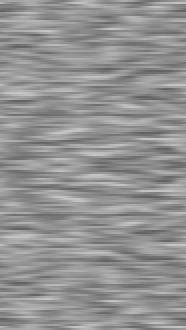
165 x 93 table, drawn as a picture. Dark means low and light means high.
The values follow a bell shape. The grain runs across in streaks. There is no overall slope. The top and bottom halves mirror each other.
